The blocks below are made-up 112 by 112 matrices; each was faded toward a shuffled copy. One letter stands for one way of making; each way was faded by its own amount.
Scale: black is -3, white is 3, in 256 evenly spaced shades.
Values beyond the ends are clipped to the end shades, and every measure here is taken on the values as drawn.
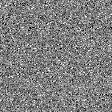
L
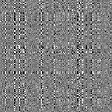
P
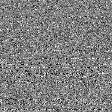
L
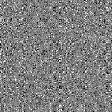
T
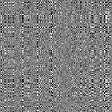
P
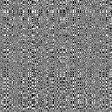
P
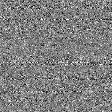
L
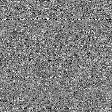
L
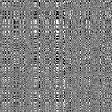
P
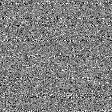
L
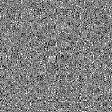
T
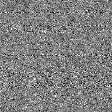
L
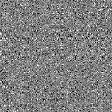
T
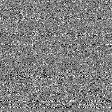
L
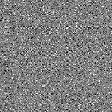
T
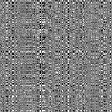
P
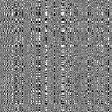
P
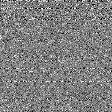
L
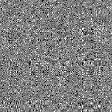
T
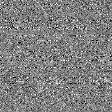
L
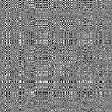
P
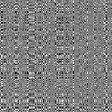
P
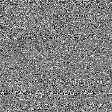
L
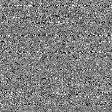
L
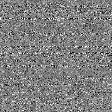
L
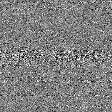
L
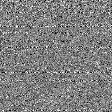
L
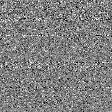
L
